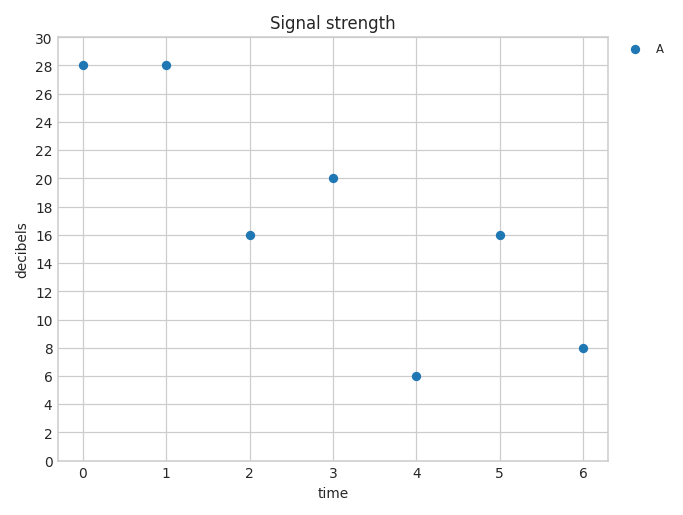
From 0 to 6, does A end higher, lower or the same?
lower
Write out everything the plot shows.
Title: Signal strength
x-axis: time, ticks 0 1 2 3 4 5 6
y-axis: decibels, ticks 0 2 4 6 8 10 12 14 16 18 20 22 24 26 28 30
Legend: A
Values:
A: 28 28 16 20 6 16 8
